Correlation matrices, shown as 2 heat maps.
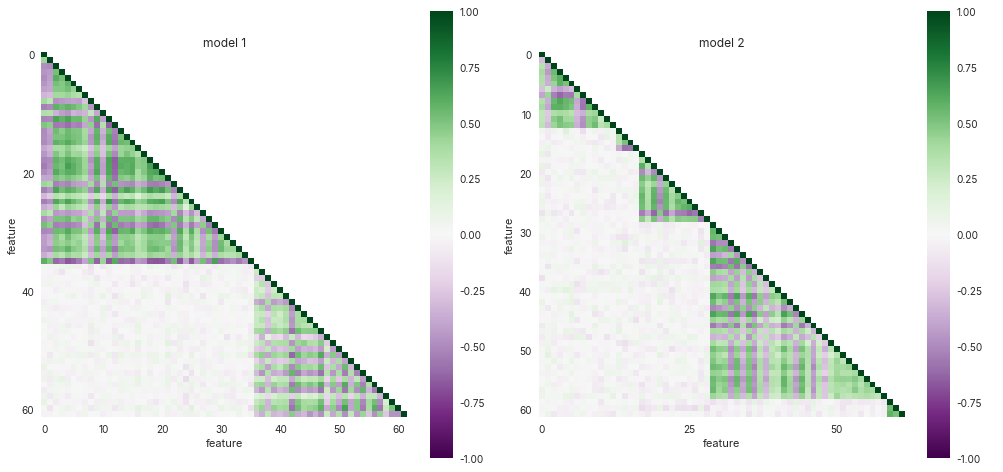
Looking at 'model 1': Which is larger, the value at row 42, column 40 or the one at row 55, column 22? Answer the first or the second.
the second
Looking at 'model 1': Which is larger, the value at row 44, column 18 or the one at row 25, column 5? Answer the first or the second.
the second
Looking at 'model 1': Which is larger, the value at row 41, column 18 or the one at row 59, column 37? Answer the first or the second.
the second
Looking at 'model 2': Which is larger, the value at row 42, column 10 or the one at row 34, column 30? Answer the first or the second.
the first
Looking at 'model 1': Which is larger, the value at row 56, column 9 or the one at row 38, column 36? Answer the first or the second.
the first
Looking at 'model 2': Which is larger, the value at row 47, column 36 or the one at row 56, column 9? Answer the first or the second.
the second
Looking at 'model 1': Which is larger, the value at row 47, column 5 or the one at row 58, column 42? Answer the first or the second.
the first
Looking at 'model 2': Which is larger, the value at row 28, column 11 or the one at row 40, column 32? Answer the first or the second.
the first
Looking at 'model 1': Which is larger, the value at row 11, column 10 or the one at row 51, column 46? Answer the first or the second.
the second
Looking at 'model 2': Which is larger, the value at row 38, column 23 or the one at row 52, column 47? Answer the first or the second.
the second
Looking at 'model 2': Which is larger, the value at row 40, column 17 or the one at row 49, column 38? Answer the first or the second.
the first
